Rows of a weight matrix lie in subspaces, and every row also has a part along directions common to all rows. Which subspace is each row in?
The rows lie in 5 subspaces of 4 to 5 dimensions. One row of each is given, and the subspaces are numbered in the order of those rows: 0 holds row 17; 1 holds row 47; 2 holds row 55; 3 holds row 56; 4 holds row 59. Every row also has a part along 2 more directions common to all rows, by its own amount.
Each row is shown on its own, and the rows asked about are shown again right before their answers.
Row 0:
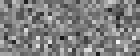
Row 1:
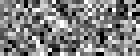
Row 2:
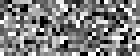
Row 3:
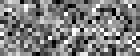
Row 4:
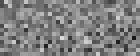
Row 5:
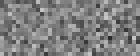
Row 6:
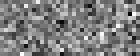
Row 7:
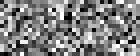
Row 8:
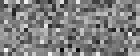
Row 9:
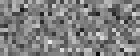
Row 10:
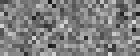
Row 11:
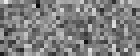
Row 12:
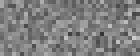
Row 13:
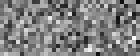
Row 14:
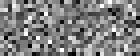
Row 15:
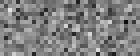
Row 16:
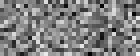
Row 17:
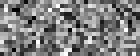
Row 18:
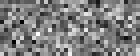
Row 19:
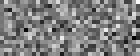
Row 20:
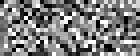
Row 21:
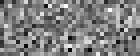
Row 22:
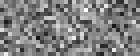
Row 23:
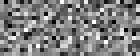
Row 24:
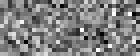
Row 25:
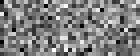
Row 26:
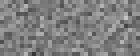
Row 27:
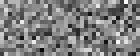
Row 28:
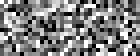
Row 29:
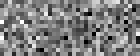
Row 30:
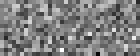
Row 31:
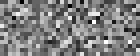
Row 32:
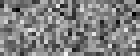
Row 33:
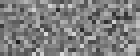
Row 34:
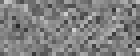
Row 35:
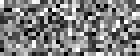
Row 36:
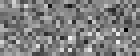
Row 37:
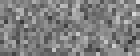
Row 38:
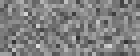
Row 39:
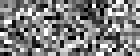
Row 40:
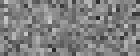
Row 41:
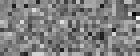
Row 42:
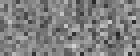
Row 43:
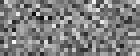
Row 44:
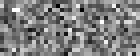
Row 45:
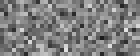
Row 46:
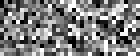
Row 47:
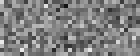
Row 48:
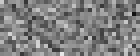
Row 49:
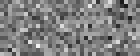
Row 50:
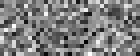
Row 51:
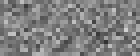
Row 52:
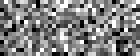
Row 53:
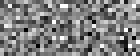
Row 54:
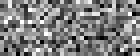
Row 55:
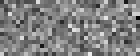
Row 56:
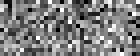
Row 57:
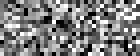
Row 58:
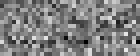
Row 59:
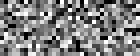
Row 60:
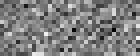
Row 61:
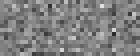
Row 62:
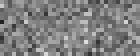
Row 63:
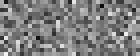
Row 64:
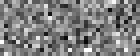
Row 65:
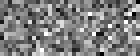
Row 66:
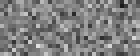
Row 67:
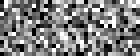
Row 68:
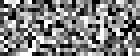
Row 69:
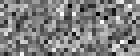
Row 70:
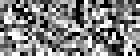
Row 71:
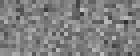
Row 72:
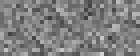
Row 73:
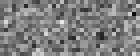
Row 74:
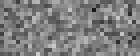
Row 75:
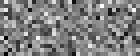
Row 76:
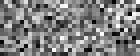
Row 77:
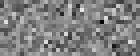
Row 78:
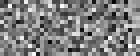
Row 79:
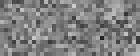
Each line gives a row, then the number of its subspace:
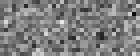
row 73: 3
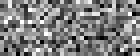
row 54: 3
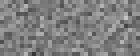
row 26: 4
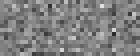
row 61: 3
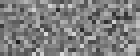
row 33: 4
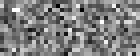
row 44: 0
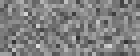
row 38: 1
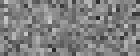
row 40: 3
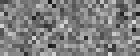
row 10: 1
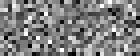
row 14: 3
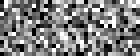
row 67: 1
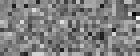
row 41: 2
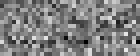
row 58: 2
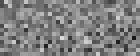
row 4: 3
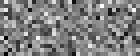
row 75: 3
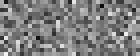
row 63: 3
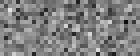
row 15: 0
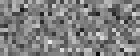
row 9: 4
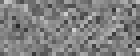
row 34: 4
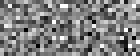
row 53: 4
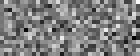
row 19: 4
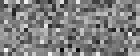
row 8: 3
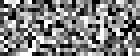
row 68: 3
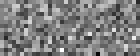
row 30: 3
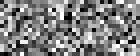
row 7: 0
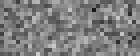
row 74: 4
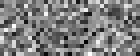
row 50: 2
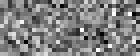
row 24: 4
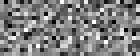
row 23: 4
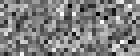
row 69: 0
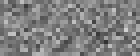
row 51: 4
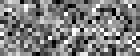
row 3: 4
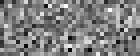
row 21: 1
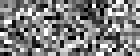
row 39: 3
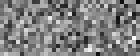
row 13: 0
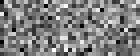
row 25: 1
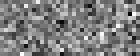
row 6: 1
